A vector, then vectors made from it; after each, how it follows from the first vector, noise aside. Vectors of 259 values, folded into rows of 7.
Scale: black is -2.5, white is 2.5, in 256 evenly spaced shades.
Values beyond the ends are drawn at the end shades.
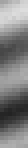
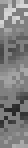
partly zeroed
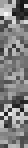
sign-scrambled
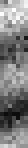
copied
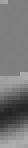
partly zeroed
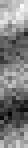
copied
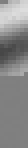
partly zeroed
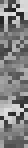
sign-scrambled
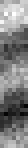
copied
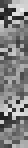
sign-scrambled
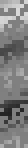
partly zeroed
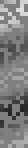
partly zeroed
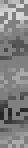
partly zeroed
